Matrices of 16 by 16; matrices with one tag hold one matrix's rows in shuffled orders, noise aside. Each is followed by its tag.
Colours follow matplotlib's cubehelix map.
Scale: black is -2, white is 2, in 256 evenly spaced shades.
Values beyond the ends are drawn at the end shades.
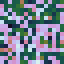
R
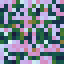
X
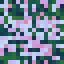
X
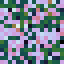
R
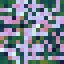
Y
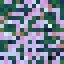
Y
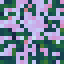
Y
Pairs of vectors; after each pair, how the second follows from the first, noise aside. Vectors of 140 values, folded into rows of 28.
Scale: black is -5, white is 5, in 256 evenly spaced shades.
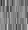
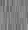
shrunk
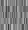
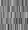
shuffled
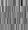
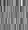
negated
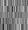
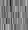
shuffled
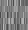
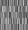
shuffled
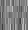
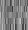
negated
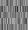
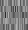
shuffled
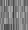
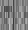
wrapped around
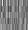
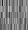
negated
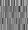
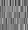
negated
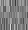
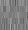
shrunk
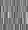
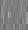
shrunk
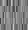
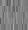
shrunk
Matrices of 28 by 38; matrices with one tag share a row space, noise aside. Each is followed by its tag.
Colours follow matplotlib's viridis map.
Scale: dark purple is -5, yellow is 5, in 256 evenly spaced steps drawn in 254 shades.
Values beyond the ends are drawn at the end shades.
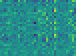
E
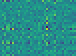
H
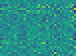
E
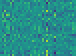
H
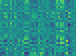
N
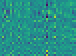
H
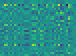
N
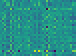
H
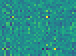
H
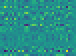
N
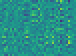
N
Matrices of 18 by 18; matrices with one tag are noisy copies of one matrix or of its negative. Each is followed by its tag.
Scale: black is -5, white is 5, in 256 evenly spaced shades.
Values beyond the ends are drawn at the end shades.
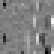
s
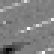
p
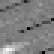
p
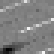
p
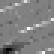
p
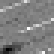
p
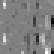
s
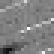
p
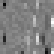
s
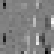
s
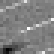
p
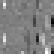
s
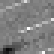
p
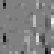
s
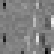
s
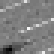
p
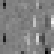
s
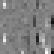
s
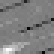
p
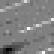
p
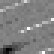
p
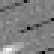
p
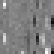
s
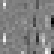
s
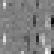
s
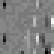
s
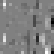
s
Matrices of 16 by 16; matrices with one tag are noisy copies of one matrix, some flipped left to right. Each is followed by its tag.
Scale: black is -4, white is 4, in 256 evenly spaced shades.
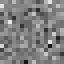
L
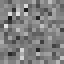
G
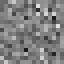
G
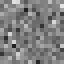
L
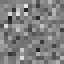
G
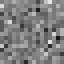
L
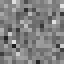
L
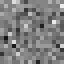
L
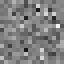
G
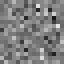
G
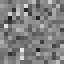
G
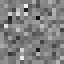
G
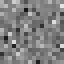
L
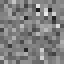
G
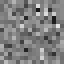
G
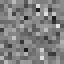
G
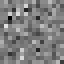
G
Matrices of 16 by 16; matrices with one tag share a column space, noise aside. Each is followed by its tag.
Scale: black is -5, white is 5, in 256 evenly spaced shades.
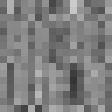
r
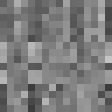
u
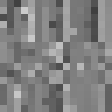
u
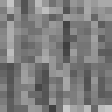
r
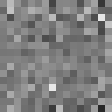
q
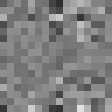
q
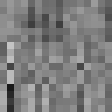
u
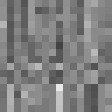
u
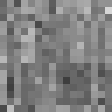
r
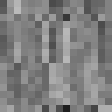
r
